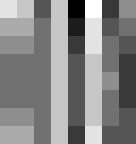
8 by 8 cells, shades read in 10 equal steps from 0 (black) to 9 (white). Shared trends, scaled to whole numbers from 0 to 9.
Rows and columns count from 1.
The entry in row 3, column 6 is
8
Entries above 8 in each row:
1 0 0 0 0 0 0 0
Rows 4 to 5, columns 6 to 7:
7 4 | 7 5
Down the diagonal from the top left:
8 6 4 7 3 7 4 3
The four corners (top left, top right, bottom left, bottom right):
8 5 6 3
